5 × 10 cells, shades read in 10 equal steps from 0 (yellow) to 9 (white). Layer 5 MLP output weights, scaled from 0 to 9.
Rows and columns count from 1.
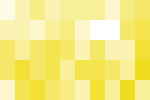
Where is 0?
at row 4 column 10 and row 5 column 9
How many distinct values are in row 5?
8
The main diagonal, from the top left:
8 6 3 2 4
